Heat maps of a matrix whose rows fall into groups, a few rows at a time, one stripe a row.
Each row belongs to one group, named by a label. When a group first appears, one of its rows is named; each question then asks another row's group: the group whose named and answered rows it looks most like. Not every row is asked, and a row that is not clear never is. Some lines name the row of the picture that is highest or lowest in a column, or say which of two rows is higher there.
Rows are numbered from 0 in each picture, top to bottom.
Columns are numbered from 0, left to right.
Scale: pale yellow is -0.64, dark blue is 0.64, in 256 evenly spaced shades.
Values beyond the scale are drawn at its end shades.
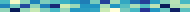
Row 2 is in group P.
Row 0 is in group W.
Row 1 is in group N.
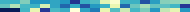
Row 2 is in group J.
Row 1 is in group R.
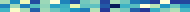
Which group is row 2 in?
W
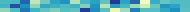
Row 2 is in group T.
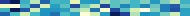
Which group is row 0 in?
J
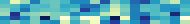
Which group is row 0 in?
W
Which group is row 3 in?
P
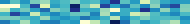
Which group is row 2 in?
P
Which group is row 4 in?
R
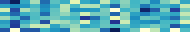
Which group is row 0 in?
J
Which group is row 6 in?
P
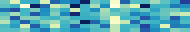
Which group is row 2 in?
J
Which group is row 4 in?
P
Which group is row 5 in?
T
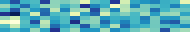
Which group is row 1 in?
T
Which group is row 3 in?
J
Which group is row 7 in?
N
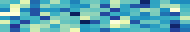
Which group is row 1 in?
W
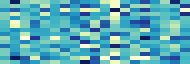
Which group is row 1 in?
R
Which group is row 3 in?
R
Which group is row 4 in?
P
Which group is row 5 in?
W
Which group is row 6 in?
W
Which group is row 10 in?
T
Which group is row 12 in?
R
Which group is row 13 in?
P
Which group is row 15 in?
T
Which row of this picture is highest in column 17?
0
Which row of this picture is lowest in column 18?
2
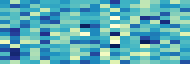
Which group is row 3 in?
N
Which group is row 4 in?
P
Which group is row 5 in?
N
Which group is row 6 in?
T
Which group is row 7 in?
J
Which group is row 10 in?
P
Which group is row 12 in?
J
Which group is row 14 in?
J
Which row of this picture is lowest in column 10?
13
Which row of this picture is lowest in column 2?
10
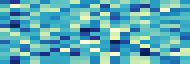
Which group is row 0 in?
J
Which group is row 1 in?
W
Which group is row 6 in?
J
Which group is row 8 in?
R
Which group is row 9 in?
R
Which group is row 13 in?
P
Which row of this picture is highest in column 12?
10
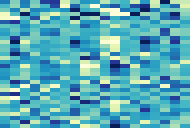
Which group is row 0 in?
N
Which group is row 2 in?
P
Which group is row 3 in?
T
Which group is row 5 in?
J
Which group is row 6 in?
T
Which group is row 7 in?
N
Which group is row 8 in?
N
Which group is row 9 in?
P
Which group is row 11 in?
P
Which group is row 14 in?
T
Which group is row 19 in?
N
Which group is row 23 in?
J
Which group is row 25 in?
T
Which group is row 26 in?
P
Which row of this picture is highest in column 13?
3
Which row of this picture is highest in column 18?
21
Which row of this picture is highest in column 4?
0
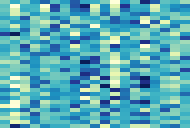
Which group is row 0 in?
P
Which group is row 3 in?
W
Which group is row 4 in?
N
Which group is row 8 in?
J
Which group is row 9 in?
R
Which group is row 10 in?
P
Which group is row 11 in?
N
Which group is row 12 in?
N
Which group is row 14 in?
R
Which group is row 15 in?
T
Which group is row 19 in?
W
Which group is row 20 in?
P
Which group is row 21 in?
W
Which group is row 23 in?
R
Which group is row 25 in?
W
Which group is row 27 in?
N
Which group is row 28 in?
W
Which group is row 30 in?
W
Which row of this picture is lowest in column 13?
31
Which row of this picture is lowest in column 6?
6
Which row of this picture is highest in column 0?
8
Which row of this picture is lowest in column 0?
26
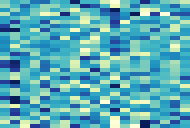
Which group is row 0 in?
P
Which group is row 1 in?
T
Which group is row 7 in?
J
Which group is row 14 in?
T
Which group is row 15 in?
J
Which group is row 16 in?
J
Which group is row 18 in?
W
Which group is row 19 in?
R
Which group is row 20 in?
J
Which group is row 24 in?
J
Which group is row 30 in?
P
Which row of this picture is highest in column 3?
31
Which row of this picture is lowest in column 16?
3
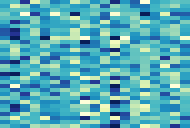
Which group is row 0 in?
N
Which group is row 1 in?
W
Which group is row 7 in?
J
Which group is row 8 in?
J
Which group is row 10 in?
T
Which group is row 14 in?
N
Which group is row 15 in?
J
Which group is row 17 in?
T
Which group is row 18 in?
J
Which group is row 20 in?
R
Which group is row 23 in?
N
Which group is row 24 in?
T
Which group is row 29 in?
R
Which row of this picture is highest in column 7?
3
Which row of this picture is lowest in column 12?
9
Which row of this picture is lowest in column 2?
3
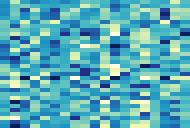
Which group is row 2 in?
N
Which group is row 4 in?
N
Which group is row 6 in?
P
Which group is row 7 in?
R
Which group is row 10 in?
N
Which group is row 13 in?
N
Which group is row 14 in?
J
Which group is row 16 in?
P
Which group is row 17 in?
T
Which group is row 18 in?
R
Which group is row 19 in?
N
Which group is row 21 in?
W
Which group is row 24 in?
W
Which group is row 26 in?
N
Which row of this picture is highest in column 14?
16
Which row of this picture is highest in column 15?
16
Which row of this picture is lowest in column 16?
5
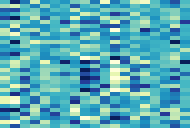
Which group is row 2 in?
J
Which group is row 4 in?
J
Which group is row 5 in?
R
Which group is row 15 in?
R
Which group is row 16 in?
W
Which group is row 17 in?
T
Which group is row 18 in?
R
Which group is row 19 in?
T
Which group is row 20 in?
T
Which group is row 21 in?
W
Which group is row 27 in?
J
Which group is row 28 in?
N
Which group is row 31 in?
P
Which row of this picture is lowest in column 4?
15
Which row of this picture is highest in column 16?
28
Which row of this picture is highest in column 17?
10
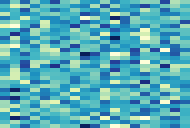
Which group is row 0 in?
N
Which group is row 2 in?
N
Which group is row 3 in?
T
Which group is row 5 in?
R
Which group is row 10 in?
N
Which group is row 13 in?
T
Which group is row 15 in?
N
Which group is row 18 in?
W
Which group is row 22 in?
J
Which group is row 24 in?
J
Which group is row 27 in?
P
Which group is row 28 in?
W
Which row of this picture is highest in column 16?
16
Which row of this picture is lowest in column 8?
4
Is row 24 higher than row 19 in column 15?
Yes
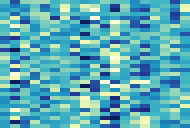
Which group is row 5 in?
T
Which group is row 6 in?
W
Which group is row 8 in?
R
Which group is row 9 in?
J
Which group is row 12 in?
J
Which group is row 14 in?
T
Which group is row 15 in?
P
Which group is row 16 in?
W
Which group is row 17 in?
P
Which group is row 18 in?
W
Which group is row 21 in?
T
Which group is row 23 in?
P
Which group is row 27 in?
W
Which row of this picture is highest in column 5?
4
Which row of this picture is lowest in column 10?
20
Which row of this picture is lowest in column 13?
20
